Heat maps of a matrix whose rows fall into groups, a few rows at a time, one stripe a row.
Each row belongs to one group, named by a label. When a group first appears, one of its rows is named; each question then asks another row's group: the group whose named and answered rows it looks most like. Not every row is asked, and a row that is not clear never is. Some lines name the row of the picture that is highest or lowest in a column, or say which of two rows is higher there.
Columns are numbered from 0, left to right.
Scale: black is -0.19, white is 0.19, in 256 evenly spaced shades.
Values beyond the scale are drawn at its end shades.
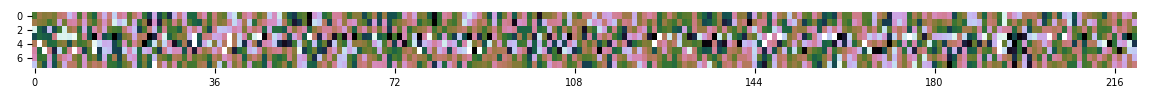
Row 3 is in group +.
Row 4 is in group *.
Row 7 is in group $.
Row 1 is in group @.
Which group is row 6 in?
$
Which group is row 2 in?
$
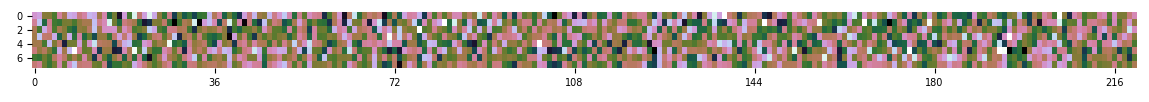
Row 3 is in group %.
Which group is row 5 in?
+
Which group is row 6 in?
+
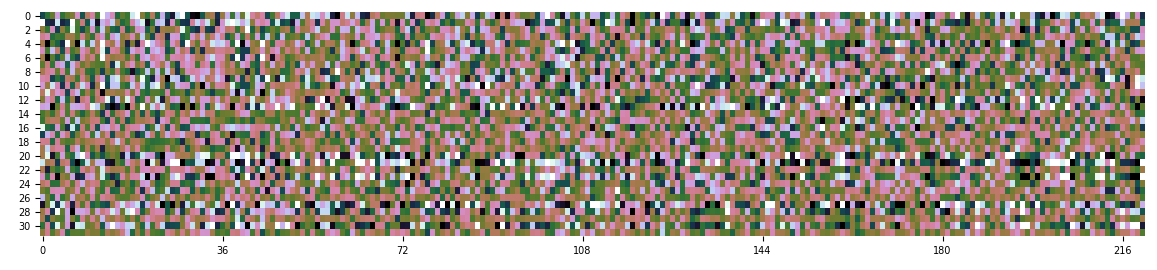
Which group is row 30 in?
@
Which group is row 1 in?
$
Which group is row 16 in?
$
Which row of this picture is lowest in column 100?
9
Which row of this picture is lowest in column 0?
27
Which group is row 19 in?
%
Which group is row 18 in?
*
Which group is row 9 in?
*
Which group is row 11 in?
%
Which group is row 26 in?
$
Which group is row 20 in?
+
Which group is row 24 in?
+
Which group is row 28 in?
@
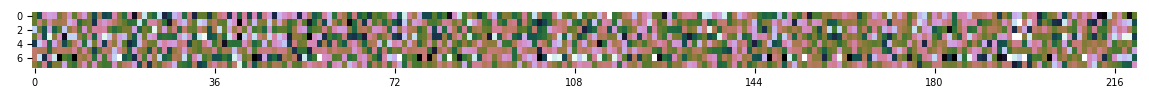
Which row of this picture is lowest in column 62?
4
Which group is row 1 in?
@
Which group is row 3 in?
@
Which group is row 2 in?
$
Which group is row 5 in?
@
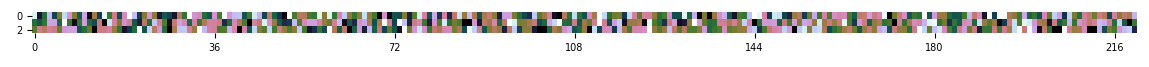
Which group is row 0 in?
$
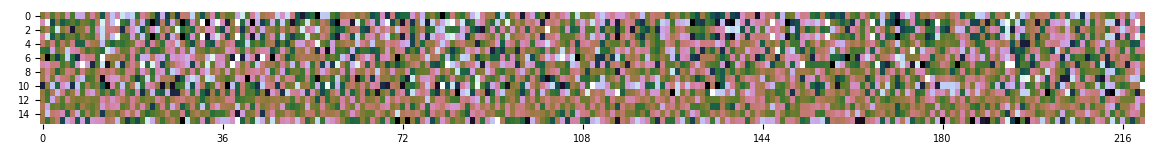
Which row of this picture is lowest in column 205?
9
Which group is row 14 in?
%
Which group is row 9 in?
@
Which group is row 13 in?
*
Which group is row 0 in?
@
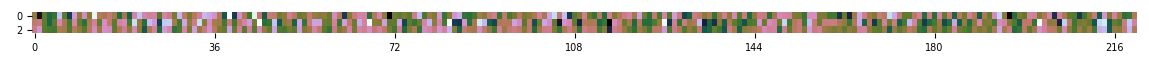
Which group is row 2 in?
*
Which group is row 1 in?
*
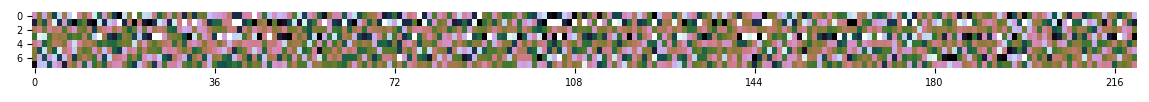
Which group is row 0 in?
+
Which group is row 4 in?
+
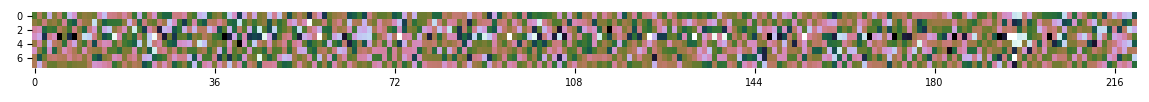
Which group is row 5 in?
$
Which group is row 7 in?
*
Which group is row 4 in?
@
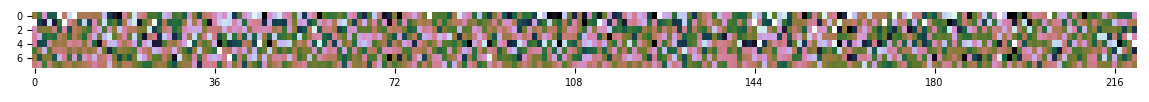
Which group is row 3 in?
*
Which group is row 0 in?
+
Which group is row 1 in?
$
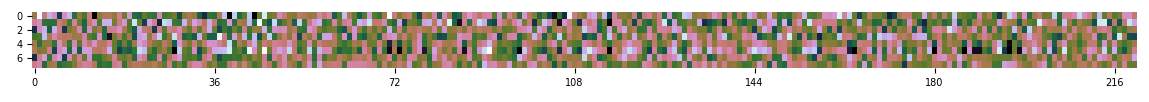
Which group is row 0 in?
%
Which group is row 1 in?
*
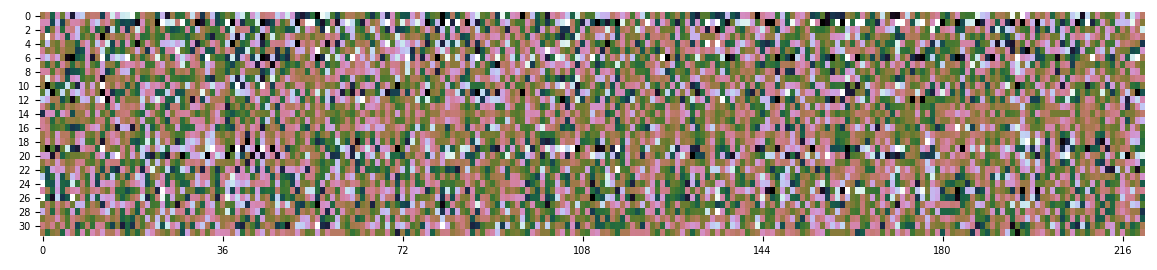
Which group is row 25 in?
$
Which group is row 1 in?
$
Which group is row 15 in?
*
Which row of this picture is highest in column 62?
6
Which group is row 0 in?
@
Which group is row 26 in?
$
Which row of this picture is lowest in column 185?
24
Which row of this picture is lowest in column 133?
2
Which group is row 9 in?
%
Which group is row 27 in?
@
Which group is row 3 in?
%
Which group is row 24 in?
$
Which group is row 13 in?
*
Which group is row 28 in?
$
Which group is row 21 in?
@
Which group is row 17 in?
@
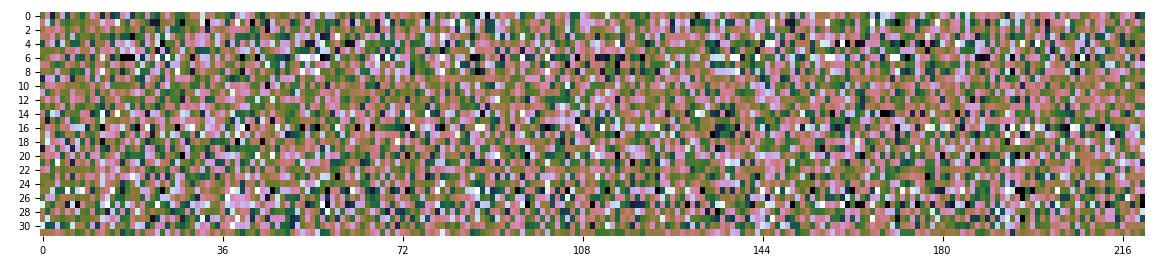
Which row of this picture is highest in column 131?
14
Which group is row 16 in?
@
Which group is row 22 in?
*
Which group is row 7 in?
*
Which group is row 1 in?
*
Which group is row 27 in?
$
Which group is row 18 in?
%
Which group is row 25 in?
+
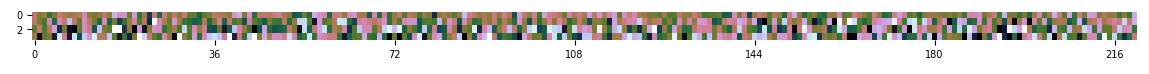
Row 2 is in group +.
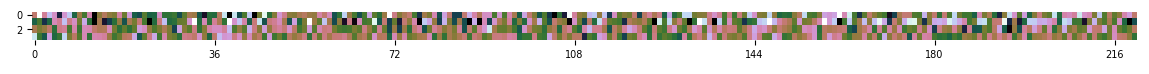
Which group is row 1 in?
+
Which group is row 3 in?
$
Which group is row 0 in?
%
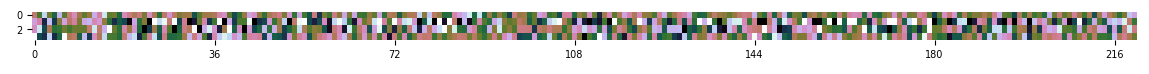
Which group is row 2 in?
*
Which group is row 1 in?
$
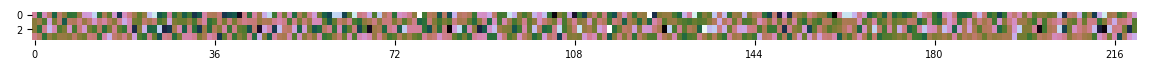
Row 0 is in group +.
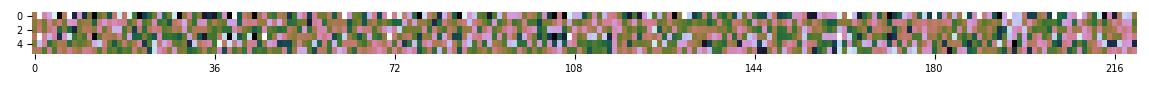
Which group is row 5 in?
$
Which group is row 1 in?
@
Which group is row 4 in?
*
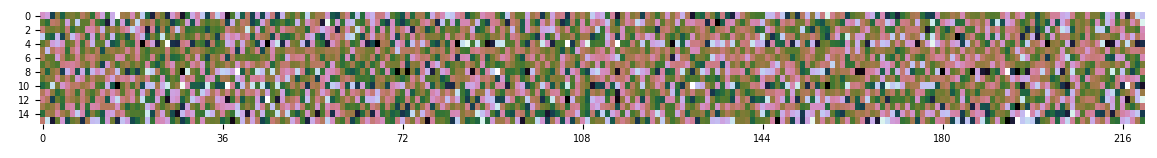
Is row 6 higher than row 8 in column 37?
No
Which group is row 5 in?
%
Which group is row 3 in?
$
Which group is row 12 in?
*
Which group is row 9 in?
@
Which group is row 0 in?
*
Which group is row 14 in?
@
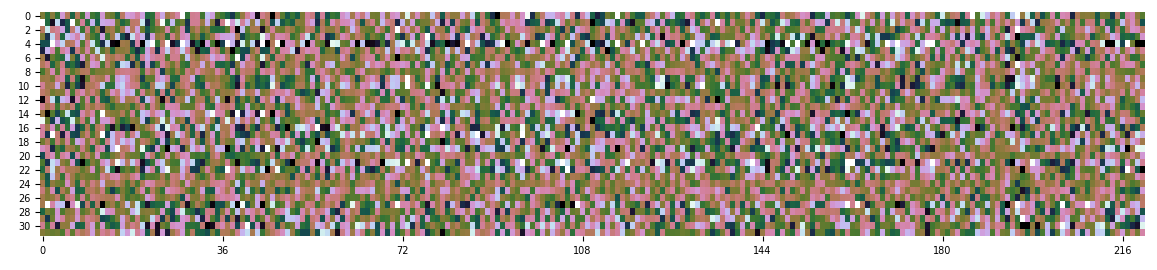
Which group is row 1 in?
$
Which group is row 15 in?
$
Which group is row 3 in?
+
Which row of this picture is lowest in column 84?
27
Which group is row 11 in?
@
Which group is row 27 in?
%
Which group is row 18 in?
@
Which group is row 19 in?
*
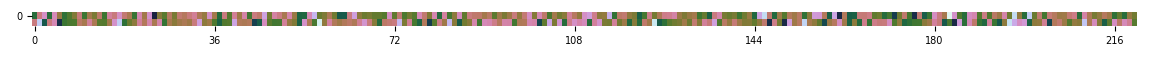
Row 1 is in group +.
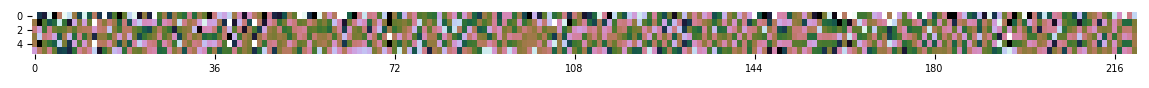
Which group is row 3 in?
%
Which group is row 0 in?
$
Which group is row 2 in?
*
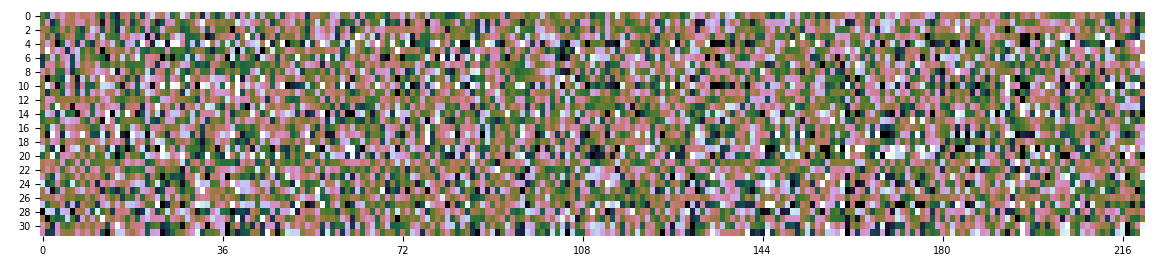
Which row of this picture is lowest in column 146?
19
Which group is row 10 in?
*
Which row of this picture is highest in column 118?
28
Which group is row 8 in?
+
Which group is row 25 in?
+
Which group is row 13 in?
@
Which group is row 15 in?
+
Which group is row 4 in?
*
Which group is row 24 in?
$
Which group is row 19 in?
$
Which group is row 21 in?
%
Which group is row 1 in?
+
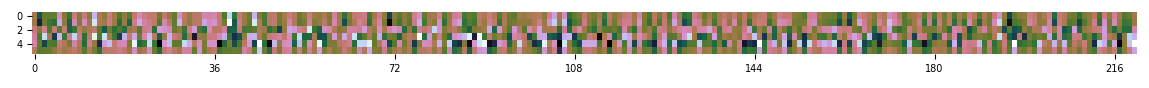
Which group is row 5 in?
*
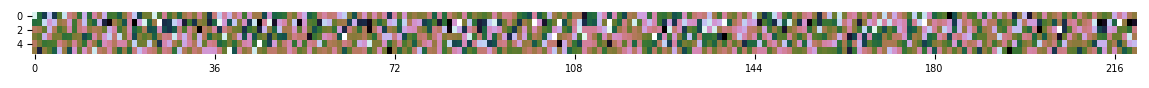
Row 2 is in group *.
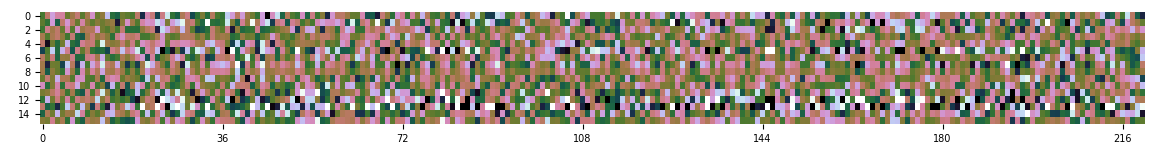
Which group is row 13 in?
*
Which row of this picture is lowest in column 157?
1
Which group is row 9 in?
@
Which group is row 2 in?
$
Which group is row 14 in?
@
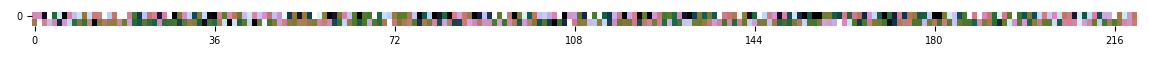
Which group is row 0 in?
@
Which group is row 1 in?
%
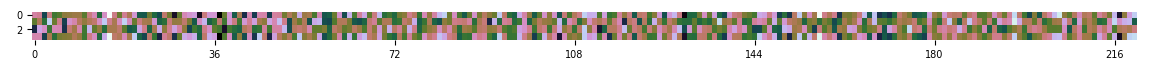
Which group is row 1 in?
@
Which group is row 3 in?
*
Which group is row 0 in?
*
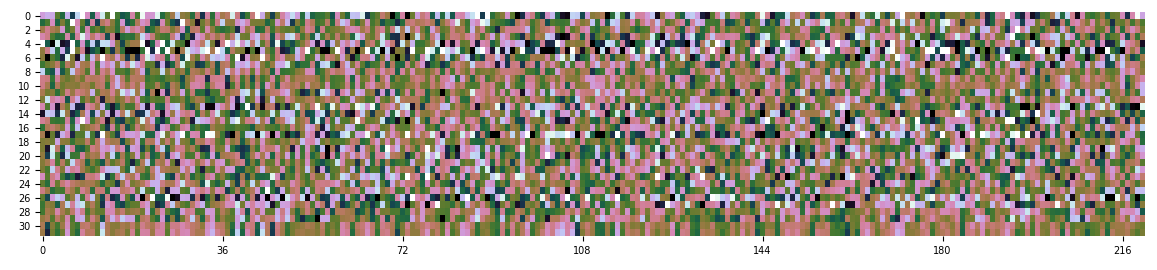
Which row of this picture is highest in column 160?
13
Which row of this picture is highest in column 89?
0
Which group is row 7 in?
@
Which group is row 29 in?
@
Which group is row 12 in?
%
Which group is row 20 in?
+
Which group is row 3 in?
+
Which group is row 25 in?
*
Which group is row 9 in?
*
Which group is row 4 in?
$
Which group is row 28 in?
@
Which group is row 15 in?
+
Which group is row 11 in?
@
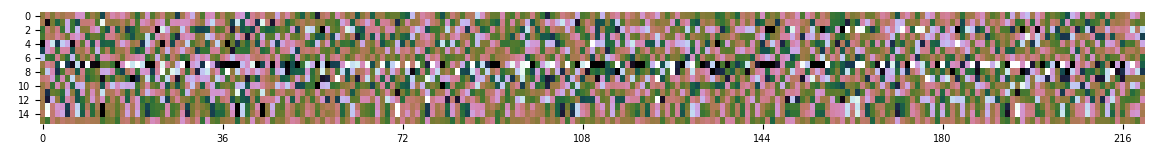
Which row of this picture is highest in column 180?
7
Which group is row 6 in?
$
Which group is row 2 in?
$
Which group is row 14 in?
%
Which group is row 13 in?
%
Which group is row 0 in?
@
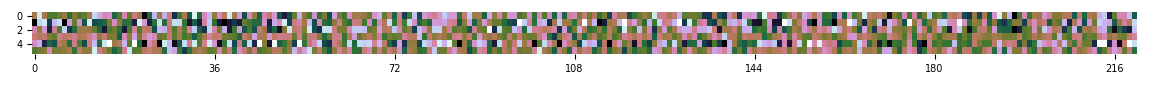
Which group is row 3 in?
+
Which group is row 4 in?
*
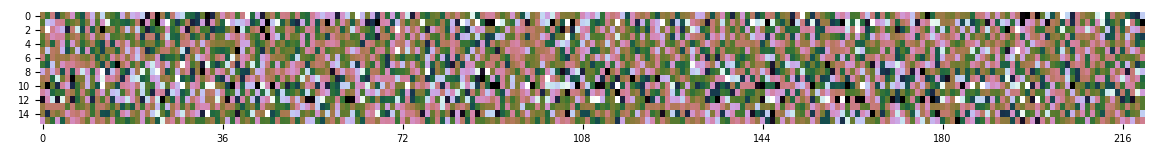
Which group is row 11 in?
*
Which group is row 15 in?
$
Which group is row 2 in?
%
